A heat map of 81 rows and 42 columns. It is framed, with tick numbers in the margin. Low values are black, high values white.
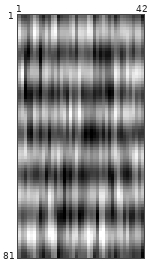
The centre is the ninth with the lowest average. There is no seam. The ninth with the highest average is the bottom left. There is no overall slope. Horizontal stripes repeat 6 times down the table.
